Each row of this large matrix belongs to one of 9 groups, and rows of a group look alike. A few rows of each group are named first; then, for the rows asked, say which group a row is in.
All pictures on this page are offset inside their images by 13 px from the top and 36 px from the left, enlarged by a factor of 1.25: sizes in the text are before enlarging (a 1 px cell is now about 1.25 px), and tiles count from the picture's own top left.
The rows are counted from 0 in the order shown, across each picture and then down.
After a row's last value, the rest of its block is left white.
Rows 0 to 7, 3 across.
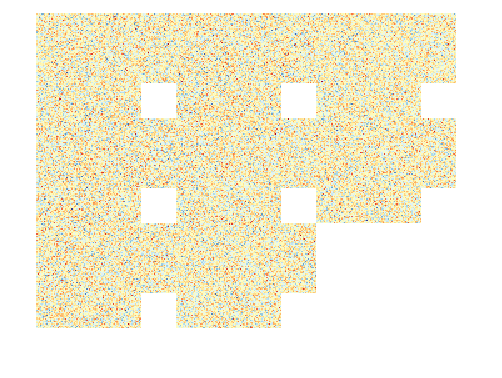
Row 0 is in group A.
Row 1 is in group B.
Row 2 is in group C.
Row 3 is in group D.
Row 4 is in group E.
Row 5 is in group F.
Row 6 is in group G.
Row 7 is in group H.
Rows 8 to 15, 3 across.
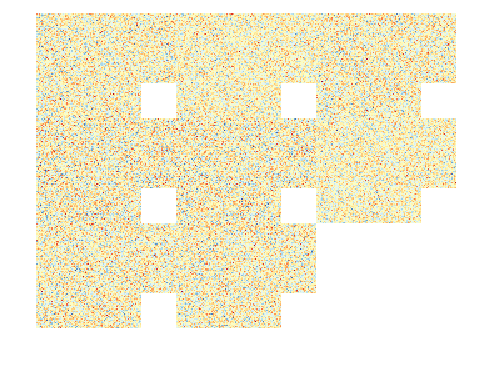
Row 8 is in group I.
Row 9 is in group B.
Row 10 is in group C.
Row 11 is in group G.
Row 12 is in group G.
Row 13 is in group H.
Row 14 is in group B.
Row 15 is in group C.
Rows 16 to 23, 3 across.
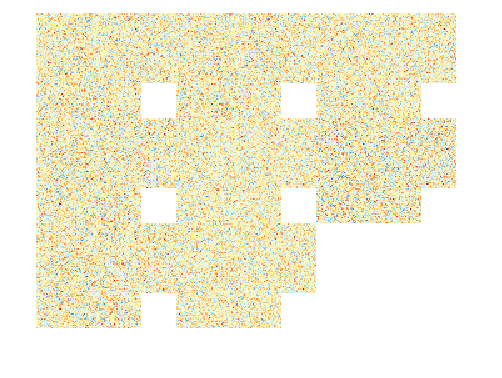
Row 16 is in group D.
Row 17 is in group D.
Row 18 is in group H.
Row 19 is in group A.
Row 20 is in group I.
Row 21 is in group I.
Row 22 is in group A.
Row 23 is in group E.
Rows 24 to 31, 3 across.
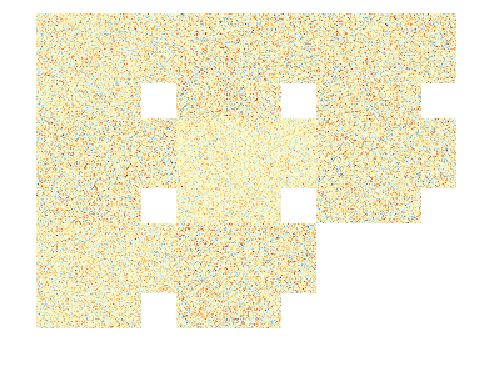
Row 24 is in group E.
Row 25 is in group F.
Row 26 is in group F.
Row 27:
H
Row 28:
C
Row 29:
G
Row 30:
E
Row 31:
G
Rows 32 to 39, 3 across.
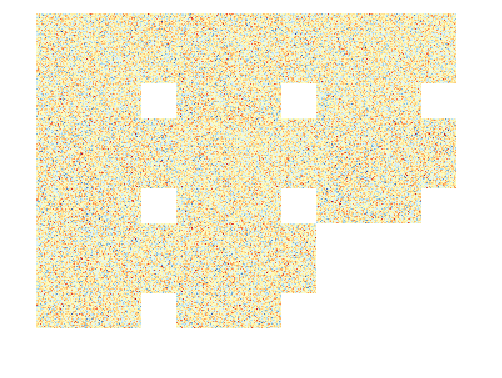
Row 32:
I
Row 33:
B
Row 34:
C
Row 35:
D
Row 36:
C
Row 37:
A
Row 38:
D
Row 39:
B
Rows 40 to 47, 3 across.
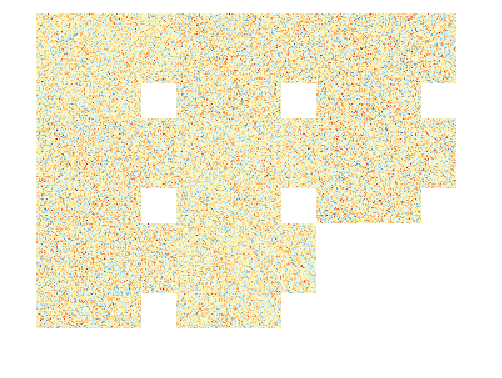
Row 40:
C
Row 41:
H
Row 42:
D
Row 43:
H
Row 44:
H
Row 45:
B
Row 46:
E
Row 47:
D
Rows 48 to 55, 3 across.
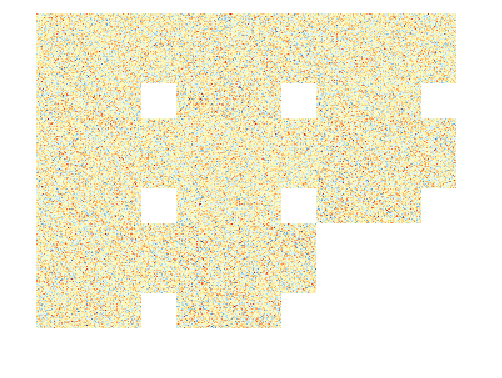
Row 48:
B
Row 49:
D
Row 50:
E
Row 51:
C
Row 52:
A
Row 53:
B
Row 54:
F
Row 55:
I
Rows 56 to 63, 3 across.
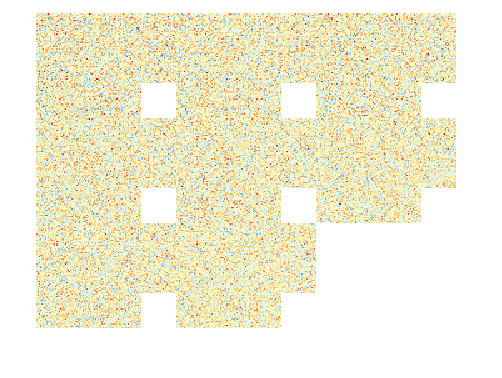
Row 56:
G
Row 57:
G
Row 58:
C
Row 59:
H
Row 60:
B
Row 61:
A
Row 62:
G
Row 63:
F
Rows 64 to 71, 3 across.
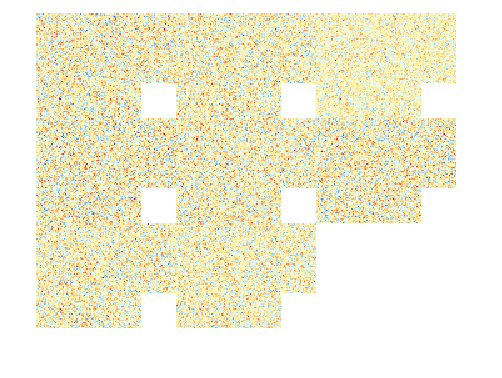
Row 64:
A
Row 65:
D
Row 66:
A
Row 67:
H
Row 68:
B
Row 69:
H
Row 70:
D
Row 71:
D
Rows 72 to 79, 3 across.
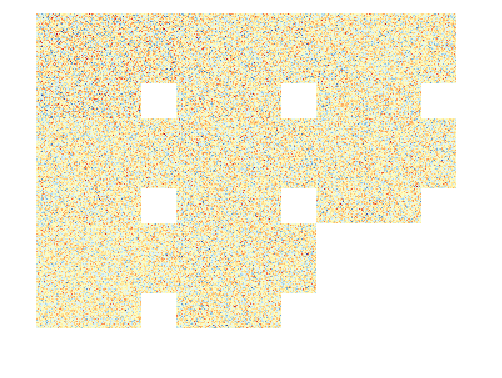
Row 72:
H
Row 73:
I
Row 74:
G
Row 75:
H
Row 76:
I
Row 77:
D
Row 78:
G
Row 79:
I
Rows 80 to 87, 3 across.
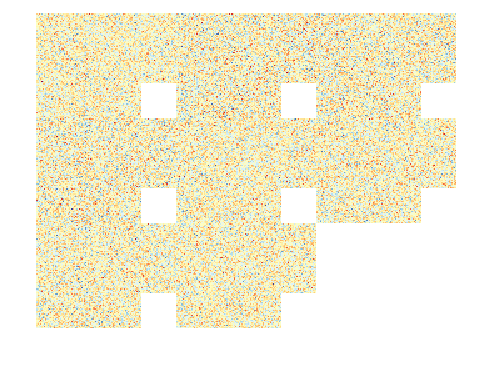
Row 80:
C
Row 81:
H
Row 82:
I
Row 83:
D
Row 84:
G
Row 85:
H
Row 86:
D
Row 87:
F
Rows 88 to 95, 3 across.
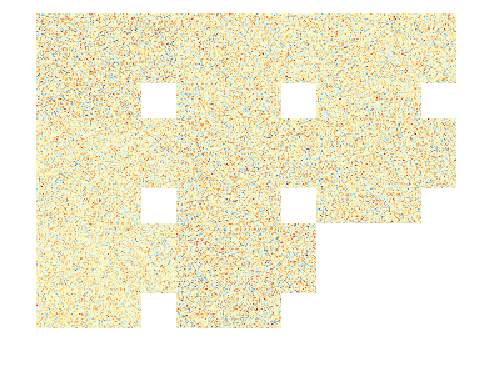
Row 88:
I
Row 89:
C
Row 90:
A
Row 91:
B
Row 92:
I
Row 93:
E
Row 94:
D
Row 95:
G
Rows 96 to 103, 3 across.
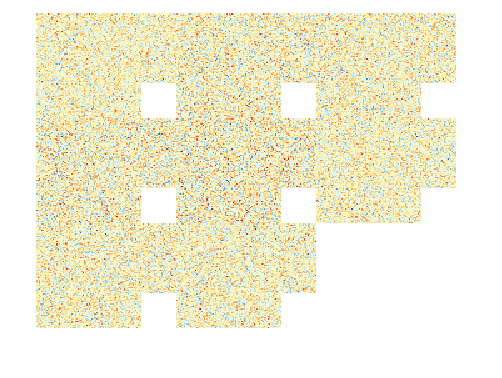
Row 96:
C
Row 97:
B
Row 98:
G
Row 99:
I
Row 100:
B
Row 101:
D
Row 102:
F
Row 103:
A
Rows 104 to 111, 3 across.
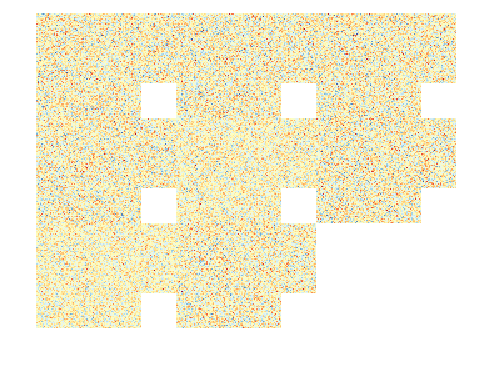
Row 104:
G
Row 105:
H
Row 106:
C
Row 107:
E
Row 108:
A
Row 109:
B
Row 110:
C
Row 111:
C
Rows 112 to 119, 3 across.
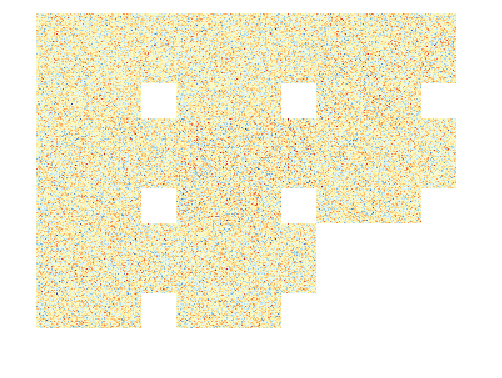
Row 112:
B
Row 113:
E
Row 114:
B
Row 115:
E
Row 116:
F
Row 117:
C
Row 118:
E
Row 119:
E
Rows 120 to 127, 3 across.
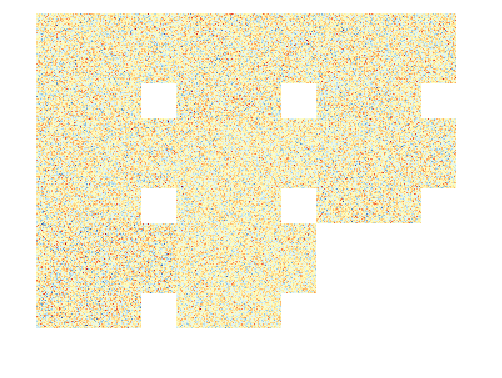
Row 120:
E
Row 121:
B
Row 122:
H
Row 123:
G
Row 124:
C
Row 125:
D
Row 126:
F
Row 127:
A
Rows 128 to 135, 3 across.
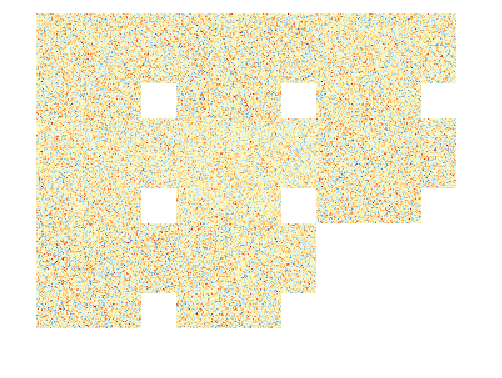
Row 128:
B
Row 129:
I
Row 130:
D
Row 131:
B
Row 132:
D
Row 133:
B
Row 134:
I
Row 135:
D
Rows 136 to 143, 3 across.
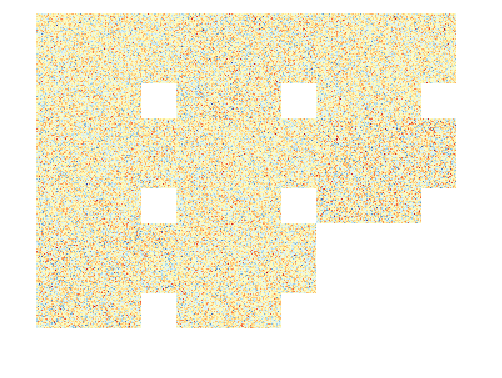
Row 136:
E
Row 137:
H
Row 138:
A
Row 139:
G
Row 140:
E
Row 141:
F
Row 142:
I
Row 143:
B
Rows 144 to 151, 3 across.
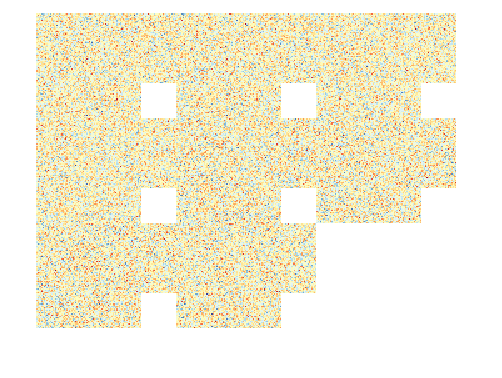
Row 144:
F
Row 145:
F
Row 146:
A
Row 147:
G
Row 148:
G
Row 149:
H
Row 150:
H
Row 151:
D
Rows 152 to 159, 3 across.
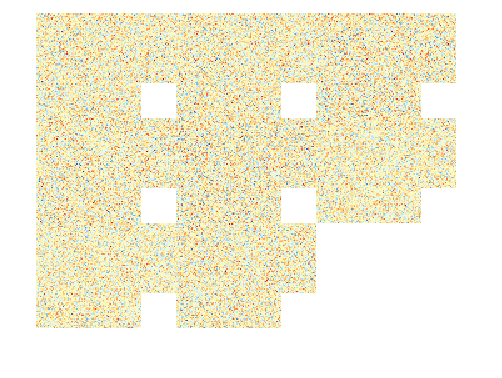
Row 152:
C
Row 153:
B
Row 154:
C
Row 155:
B
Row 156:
I
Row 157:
G
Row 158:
D
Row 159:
H
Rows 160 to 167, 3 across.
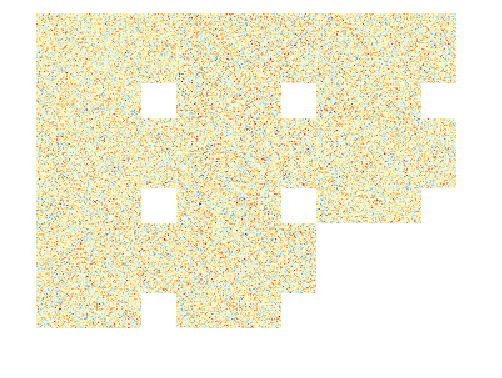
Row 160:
G
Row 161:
B
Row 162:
B
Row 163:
I
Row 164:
A
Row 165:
E
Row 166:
A
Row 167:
F
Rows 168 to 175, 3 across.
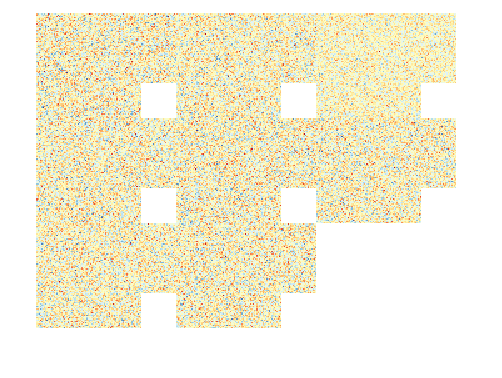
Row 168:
G
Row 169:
B
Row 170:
B
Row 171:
D
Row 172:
H
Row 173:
I
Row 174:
E
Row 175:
F
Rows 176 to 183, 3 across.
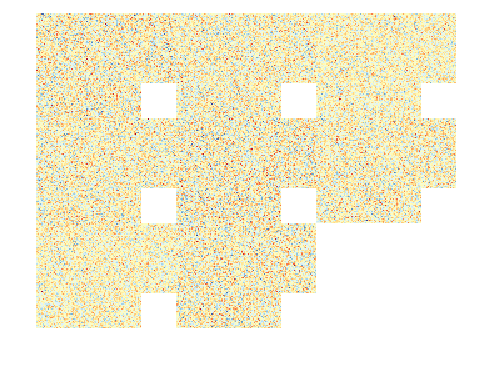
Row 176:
F
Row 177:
H
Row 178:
A
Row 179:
E
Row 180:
H
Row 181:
F
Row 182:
C
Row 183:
D
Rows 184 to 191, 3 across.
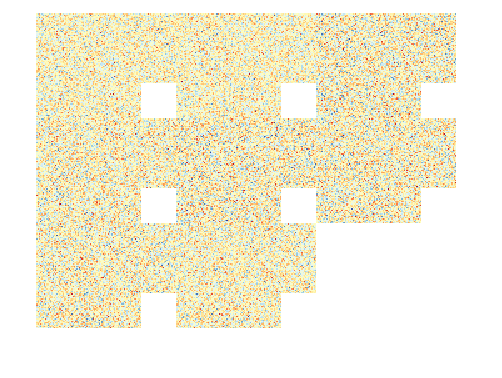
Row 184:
I
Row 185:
C
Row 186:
I
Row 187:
A
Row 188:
I
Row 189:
H
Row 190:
D
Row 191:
D
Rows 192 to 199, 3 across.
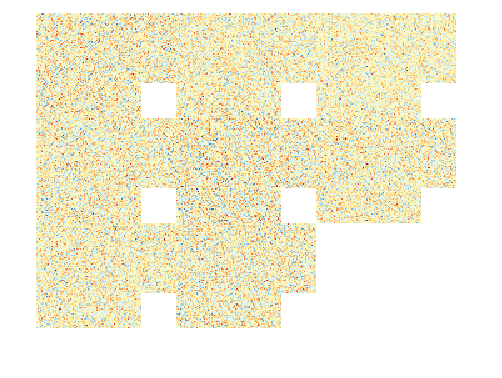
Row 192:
F
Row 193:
D
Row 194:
A
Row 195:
H
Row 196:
C
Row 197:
F
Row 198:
A
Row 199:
E
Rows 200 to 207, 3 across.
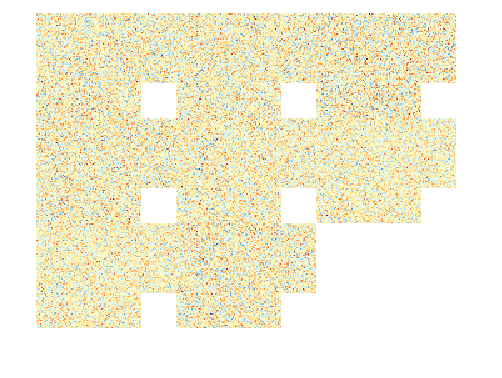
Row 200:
D
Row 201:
A
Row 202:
H
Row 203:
I
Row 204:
C
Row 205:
B
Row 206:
B
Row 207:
C
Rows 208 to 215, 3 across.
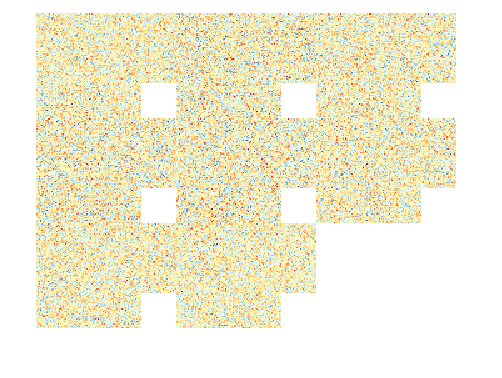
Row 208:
H
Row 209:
I
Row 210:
D
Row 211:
G
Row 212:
D
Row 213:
F
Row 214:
G
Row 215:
C
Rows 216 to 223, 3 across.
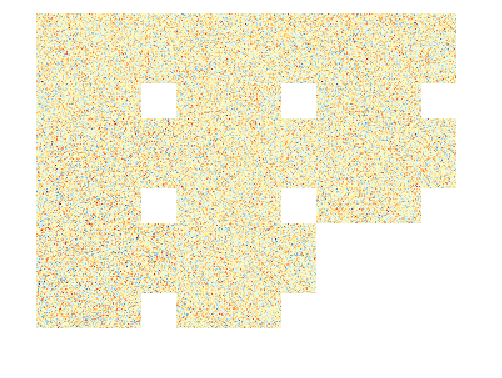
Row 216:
C
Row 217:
F
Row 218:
C
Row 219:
A
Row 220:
C
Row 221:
D
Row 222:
G
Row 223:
D
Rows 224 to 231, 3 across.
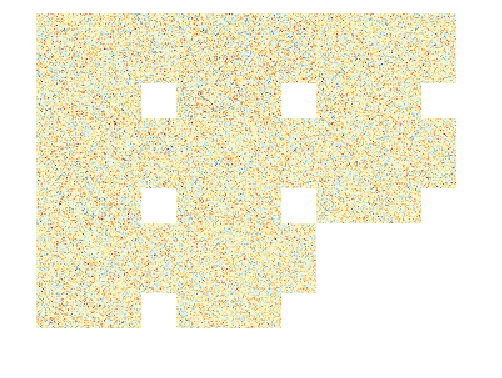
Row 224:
E
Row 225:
H
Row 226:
B
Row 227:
A
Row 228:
B
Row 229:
H
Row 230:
B
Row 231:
E
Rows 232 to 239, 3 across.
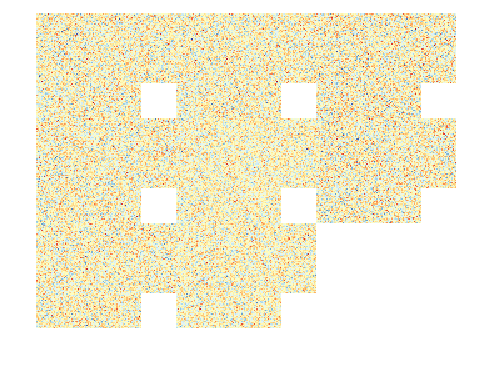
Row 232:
C
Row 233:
H
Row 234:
B
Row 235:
G
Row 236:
I
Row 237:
H
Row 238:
F
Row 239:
A
